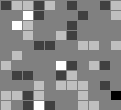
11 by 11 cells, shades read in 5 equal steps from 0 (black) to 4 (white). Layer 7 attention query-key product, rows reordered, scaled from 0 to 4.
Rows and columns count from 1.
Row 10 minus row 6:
1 0 -1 1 0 0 0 1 0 0 -2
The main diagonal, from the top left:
1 2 3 2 1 2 1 2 2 2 2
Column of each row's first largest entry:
2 3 2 3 8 2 6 7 4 1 4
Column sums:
24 26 24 23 21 25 20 25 25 19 23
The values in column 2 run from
1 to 4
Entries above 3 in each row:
0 1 1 0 0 0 1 0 0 0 1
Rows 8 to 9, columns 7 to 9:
3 2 2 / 3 3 2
